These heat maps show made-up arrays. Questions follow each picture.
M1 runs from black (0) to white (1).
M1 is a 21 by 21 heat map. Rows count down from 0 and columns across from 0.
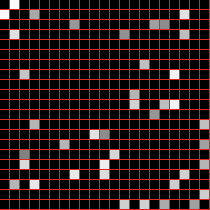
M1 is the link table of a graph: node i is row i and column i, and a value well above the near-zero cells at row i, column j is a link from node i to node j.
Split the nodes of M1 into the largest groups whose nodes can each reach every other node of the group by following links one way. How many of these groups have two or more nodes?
1
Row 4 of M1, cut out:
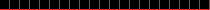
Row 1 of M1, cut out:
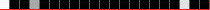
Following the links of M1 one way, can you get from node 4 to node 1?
no
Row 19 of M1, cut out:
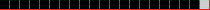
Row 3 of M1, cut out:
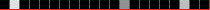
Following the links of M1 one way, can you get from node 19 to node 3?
yes
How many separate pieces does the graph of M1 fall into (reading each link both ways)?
4
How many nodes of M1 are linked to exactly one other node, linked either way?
5
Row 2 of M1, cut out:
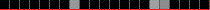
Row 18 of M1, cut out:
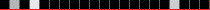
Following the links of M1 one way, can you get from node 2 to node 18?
yes
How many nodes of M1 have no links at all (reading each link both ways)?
3
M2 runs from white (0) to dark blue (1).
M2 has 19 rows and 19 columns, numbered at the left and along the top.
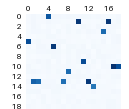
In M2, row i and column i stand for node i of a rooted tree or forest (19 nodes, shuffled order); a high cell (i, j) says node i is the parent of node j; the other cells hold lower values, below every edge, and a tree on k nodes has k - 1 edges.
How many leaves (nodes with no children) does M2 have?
9
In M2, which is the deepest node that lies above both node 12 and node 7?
13
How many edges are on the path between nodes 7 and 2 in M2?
2
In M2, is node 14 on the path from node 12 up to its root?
yes
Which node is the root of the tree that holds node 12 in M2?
14
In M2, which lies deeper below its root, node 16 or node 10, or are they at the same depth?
the same depth
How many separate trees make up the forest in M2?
4
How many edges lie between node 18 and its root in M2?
4
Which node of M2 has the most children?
13
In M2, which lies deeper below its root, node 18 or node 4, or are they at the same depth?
node 18
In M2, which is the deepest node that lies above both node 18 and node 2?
13
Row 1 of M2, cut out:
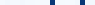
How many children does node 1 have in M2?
2
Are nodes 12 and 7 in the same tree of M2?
yes
